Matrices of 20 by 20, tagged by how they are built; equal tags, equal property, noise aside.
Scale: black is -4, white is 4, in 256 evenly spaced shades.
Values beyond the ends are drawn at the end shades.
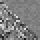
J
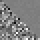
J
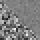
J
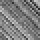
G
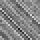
G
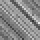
G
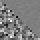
J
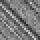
G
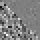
J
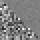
J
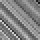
G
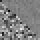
J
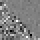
J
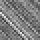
G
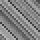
G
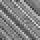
G
